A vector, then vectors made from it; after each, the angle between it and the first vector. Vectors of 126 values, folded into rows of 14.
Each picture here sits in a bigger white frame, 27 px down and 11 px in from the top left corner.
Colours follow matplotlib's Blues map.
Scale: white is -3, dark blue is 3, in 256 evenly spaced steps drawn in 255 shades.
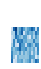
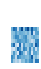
partly aligned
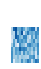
nearly parallel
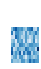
partly aligned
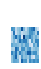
orthogonal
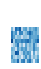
orthogonal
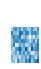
partly aligned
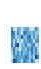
nearly opposite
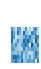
partly opposed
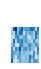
nearly parallel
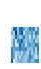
nearly parallel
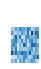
orthogonal
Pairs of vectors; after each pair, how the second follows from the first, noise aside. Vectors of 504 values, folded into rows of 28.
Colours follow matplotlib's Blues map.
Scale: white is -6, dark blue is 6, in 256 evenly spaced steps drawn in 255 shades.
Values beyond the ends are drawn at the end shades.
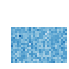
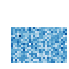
scaled up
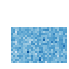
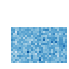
copied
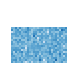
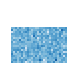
copied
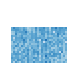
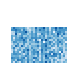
scaled up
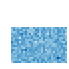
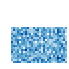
scaled up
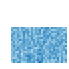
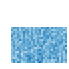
copied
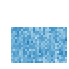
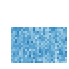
copied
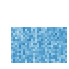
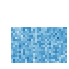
copied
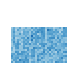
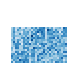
scaled up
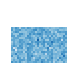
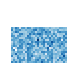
scaled up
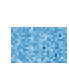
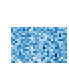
scaled up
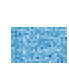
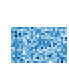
scaled up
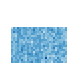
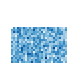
scaled up
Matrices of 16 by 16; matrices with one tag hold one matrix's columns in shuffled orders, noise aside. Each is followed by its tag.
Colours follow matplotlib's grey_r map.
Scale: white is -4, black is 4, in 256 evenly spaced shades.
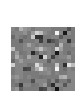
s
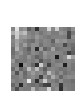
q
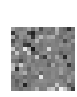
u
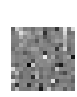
q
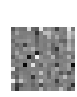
q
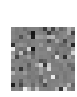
u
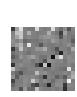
q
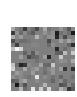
u
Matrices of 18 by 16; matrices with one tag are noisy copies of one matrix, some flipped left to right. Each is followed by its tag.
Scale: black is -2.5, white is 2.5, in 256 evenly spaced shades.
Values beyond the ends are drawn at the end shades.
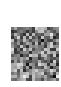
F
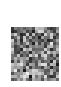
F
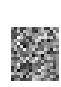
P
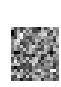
P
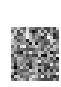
P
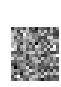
P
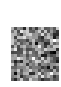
P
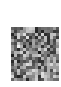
F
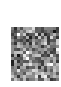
F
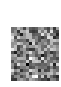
P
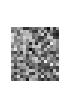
P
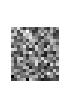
P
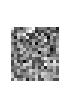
F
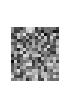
F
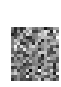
P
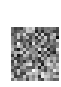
F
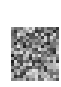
F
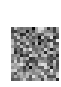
F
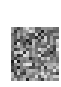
F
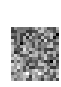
F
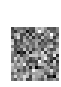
F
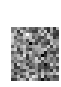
P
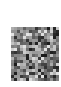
P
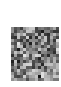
F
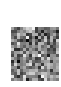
F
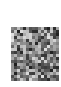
P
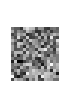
F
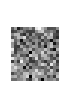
F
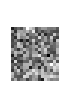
F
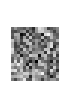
F
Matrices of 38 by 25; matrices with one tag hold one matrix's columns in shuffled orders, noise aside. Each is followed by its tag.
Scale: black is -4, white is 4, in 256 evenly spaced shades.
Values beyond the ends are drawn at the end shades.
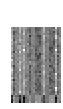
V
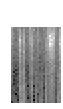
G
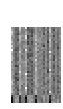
V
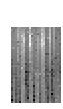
G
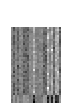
V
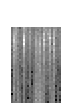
G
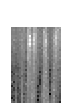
G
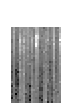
G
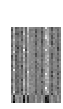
V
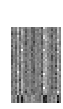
V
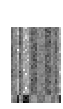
V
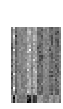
V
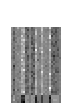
V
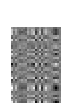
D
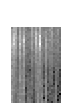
G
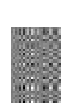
D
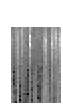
G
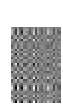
D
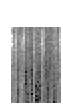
G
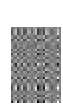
D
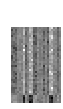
V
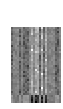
V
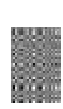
D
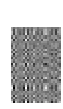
D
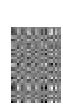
D
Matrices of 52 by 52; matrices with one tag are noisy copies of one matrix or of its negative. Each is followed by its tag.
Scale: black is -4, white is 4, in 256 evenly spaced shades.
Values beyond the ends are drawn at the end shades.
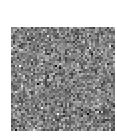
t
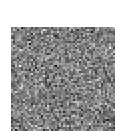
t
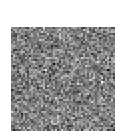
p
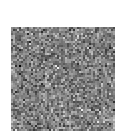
t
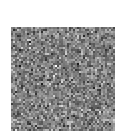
t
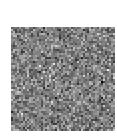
p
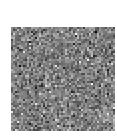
t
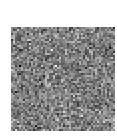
t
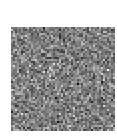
p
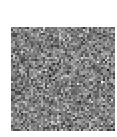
p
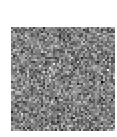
p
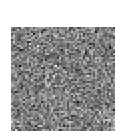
t
